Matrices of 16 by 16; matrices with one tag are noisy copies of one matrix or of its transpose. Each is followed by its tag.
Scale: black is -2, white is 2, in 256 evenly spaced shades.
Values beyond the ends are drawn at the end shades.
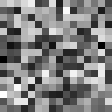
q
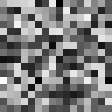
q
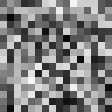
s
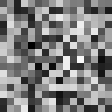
s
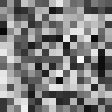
s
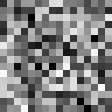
s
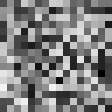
s
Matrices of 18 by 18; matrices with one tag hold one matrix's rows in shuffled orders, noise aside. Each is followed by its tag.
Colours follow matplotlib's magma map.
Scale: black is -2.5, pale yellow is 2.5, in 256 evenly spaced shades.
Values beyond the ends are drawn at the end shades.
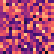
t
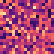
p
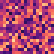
t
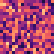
p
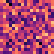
t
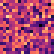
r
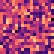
r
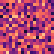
p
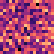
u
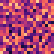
t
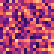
u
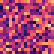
u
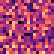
p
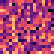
p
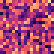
r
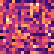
r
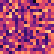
u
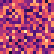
t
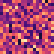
t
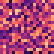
t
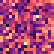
u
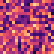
r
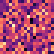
p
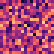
t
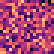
p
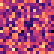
p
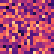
p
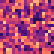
r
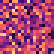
p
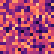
r
